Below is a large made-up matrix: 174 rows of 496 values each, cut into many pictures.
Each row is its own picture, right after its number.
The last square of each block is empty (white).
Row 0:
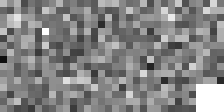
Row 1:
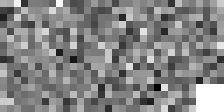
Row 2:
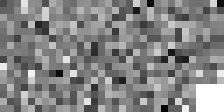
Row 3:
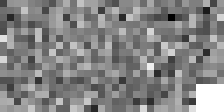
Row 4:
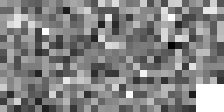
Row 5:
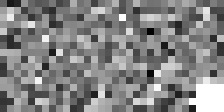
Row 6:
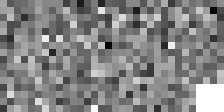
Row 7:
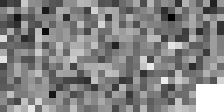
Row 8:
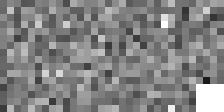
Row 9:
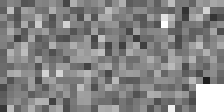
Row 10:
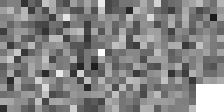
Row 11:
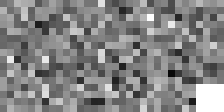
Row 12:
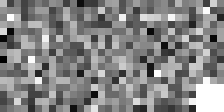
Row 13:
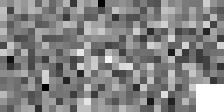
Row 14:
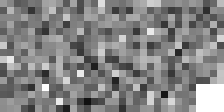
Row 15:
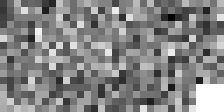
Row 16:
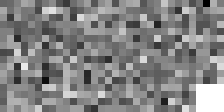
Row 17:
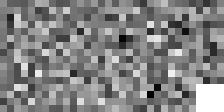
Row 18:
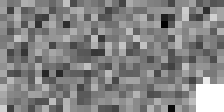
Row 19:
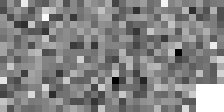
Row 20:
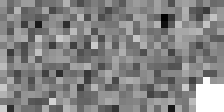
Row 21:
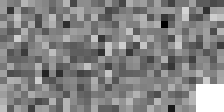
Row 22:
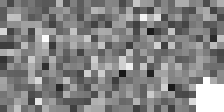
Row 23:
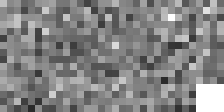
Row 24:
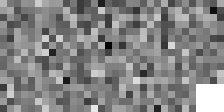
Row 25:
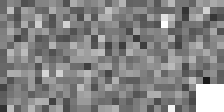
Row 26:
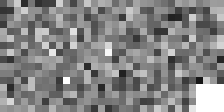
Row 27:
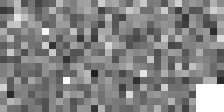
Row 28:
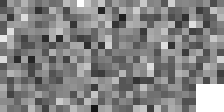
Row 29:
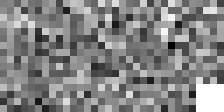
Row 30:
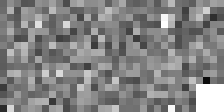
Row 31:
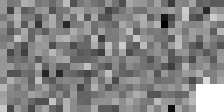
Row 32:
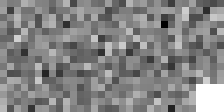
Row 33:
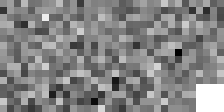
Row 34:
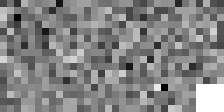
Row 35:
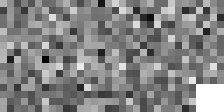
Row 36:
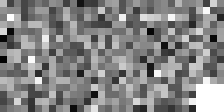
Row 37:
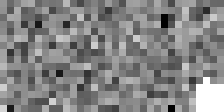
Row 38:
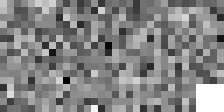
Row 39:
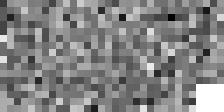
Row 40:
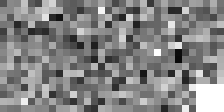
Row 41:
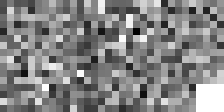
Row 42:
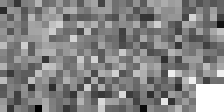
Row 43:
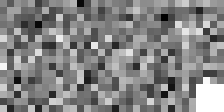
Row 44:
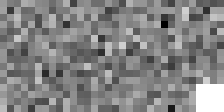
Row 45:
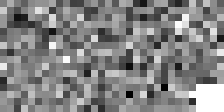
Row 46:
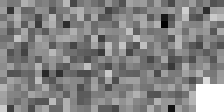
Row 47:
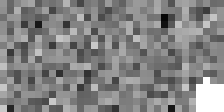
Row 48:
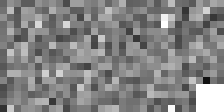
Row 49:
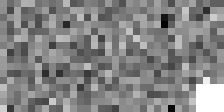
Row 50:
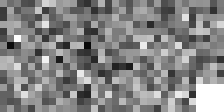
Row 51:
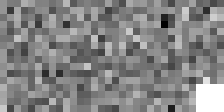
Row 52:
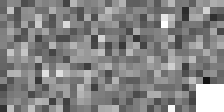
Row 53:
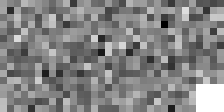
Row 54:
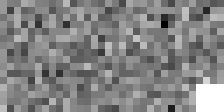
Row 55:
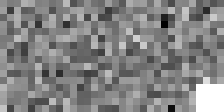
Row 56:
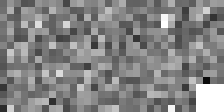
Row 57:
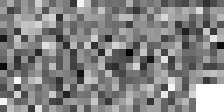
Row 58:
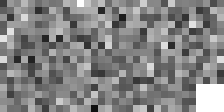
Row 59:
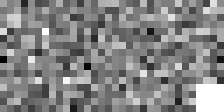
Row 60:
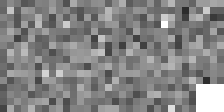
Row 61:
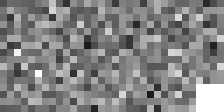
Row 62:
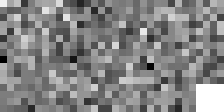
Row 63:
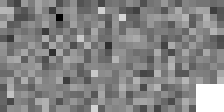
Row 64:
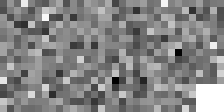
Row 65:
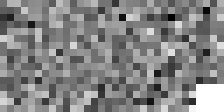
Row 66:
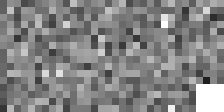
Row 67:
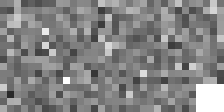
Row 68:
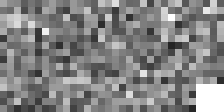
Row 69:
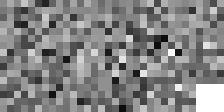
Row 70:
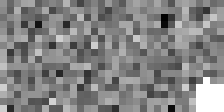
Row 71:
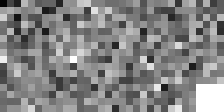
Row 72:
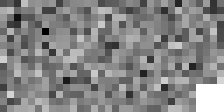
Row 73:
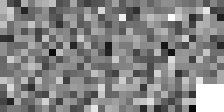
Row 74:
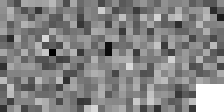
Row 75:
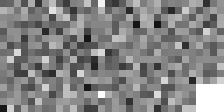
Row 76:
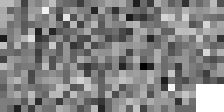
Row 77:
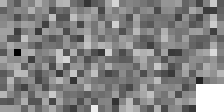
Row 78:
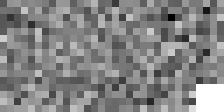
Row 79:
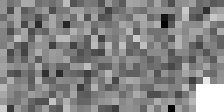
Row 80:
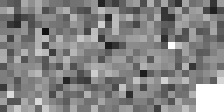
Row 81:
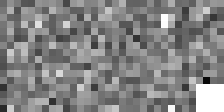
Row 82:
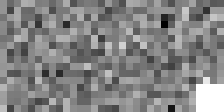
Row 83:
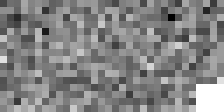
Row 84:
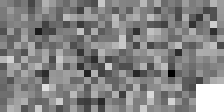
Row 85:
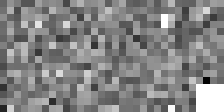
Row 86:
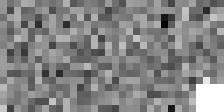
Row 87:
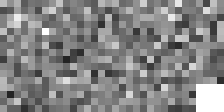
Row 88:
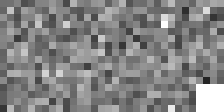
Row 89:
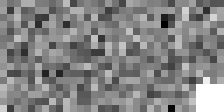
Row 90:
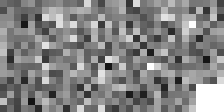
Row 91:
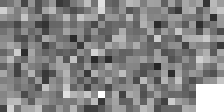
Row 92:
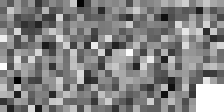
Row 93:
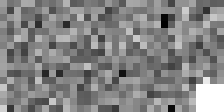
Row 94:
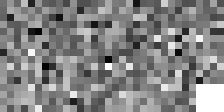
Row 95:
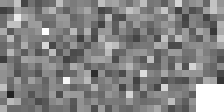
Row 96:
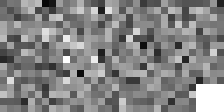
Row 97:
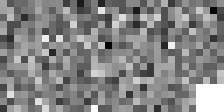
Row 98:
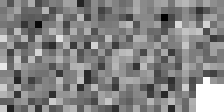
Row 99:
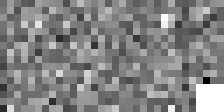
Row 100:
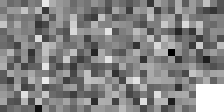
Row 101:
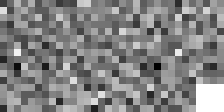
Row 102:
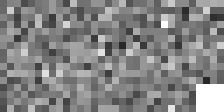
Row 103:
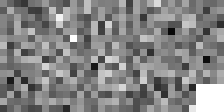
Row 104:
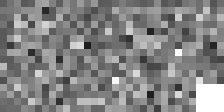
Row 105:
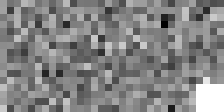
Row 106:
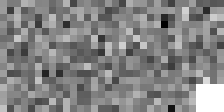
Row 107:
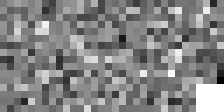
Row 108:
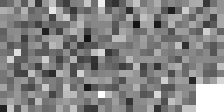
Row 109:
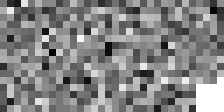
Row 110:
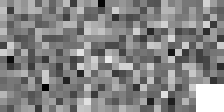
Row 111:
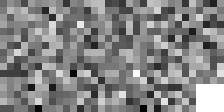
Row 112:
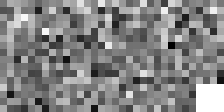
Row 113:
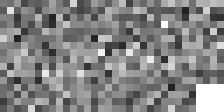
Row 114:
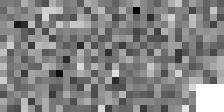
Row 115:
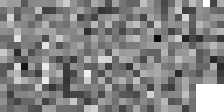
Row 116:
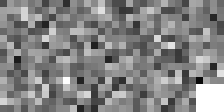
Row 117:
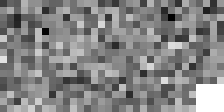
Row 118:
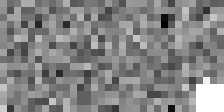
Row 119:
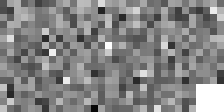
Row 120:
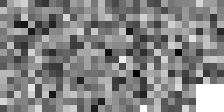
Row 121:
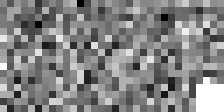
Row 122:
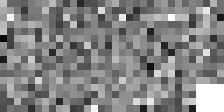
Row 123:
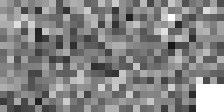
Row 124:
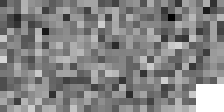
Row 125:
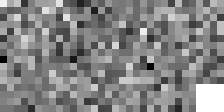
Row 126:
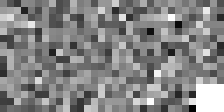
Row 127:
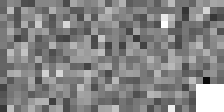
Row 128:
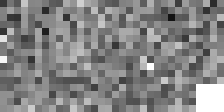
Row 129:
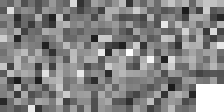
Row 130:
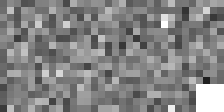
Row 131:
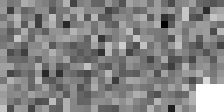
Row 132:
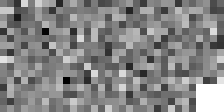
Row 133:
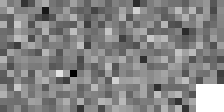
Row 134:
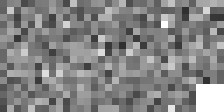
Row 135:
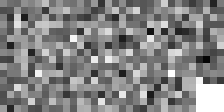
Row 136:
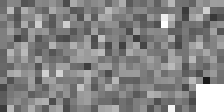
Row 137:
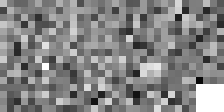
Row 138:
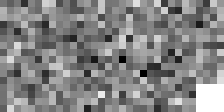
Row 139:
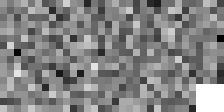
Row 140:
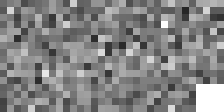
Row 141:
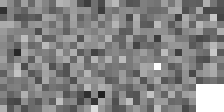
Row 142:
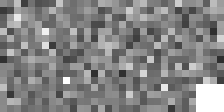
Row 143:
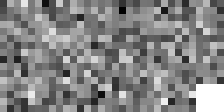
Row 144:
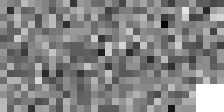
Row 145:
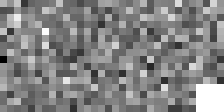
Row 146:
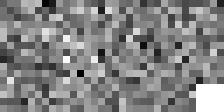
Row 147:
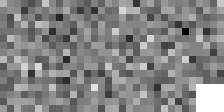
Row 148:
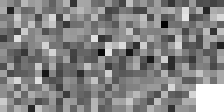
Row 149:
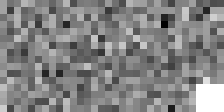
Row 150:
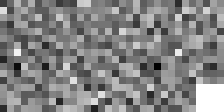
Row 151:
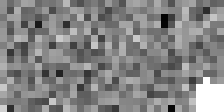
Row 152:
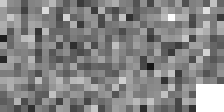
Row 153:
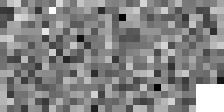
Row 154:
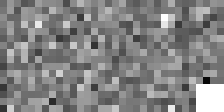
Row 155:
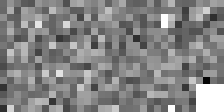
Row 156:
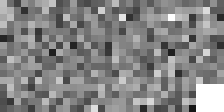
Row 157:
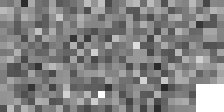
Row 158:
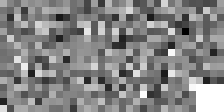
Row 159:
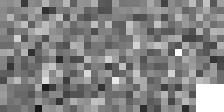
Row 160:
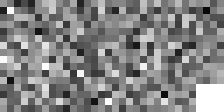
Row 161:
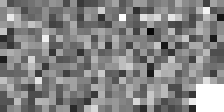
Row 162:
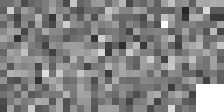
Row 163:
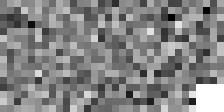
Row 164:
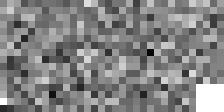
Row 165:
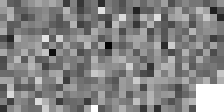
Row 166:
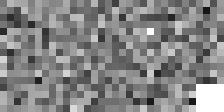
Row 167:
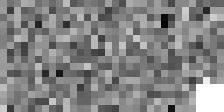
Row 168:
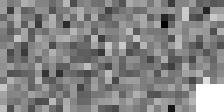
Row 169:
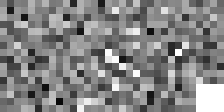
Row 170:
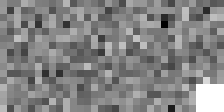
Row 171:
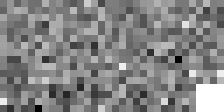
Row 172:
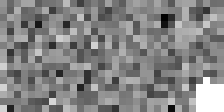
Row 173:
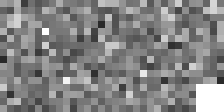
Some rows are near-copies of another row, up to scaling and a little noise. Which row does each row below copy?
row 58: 28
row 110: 13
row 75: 108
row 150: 101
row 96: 146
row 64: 19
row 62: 125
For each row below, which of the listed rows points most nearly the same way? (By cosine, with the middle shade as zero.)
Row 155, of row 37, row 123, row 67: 123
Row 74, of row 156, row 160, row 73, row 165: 165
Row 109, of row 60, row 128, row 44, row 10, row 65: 128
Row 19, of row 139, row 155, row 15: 15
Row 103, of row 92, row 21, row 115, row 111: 111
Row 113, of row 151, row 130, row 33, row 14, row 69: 130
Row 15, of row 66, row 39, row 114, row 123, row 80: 39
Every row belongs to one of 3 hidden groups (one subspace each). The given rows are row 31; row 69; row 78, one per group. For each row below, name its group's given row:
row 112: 78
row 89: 31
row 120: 69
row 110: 69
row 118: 31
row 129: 31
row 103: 69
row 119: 78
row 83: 78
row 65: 78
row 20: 31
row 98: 31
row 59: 78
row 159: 69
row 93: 31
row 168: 31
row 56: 31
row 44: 31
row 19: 69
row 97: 78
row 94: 69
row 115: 69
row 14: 69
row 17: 69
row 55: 31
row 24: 78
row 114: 69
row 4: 78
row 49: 31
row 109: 78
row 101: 69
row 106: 31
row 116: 69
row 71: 78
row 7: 78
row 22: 78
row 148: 31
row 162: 31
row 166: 78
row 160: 69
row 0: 78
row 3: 78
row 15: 78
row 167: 31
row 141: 69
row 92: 31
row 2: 69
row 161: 78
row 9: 31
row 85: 31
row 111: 69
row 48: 31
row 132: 78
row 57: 31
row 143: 69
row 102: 31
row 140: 31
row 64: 69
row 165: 78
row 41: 69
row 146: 69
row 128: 78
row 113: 31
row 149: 31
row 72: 78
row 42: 69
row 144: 31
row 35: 69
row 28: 78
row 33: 69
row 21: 31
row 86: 31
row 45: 78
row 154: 31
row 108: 69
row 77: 69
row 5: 78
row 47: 31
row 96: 69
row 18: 31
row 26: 78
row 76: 78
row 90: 69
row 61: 69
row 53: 31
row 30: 31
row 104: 69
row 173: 78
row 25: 31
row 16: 69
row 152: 78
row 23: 78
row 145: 78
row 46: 31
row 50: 69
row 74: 78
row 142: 78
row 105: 31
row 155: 31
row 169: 69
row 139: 69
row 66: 31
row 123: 78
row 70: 31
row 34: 78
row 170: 31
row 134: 31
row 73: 78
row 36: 78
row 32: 31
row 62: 78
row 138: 69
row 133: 69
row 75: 69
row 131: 31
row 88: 31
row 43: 31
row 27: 78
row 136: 31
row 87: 78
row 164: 69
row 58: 78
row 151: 31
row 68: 78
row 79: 31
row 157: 69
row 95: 78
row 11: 69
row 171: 69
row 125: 78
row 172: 31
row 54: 31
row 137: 69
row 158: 69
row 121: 31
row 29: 78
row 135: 69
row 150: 69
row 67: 78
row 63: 78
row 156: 78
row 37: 31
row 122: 78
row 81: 31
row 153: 78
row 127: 31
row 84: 69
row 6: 78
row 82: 31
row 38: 78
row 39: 78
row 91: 69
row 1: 78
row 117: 78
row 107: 69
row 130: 31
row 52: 31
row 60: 31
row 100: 69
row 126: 78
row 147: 69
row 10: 69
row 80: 78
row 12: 78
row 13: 69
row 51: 31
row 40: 69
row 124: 78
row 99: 31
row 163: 78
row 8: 31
